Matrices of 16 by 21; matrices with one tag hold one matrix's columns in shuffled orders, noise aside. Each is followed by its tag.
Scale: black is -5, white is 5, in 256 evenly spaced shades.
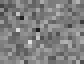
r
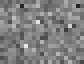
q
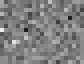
r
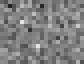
q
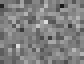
q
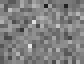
q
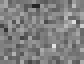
q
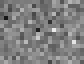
r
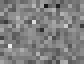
q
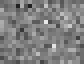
q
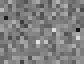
r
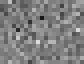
r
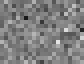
r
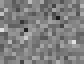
r
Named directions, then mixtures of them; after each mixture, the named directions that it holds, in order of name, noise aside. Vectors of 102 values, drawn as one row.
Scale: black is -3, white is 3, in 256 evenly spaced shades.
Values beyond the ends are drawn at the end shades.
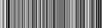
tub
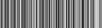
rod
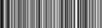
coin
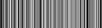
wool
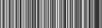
rod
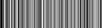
coin, wool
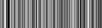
coin, tub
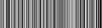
tub, wool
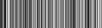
tub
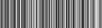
rod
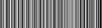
tub, wool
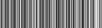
rod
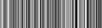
coin, wool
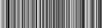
rod, tub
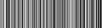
tub, wool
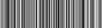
rod, tub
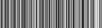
rod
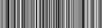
rod, tub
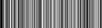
coin, wool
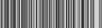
rod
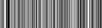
coin, tub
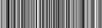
rod, tub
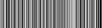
tub, wool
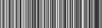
rod
